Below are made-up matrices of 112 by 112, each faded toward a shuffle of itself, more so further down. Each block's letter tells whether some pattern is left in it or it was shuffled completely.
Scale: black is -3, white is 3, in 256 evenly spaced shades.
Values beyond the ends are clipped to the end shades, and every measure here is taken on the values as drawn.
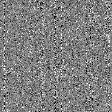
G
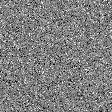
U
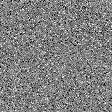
U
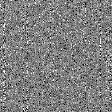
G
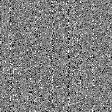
G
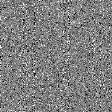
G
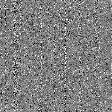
G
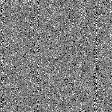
G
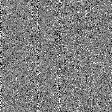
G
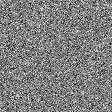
U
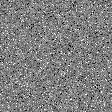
U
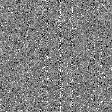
G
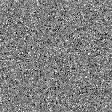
U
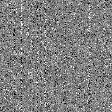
G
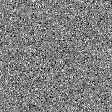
U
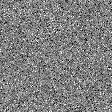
U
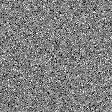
U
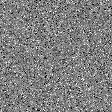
U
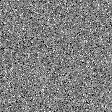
U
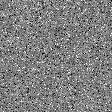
U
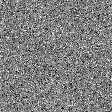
U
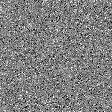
U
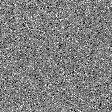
U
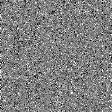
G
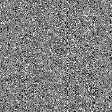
G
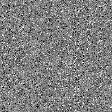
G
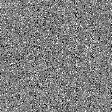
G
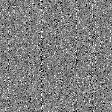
G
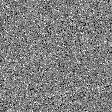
U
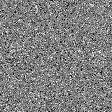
U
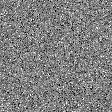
U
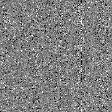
G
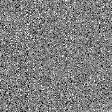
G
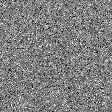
U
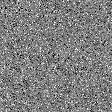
U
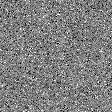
U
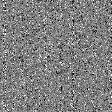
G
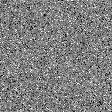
U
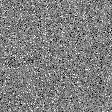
U
